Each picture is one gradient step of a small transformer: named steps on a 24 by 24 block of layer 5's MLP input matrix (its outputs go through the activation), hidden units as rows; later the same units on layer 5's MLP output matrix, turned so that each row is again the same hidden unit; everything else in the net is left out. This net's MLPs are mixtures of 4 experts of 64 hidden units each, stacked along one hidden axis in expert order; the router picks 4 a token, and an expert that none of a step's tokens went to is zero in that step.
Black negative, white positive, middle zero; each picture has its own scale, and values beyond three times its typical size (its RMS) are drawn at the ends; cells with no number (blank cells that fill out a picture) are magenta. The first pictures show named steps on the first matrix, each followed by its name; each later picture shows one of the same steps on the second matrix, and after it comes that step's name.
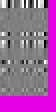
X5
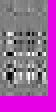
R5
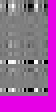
X5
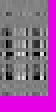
R5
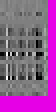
R5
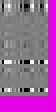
X5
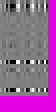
X5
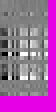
R5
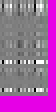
X5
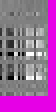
R5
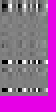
X5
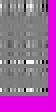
X5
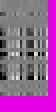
R5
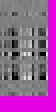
R5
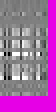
R5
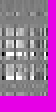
R5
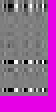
X5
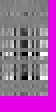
R5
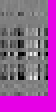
R5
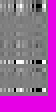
X5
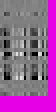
R5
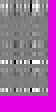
X5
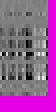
R5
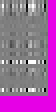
X5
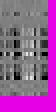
R5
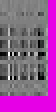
R5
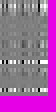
X5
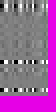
X5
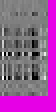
R5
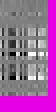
R5
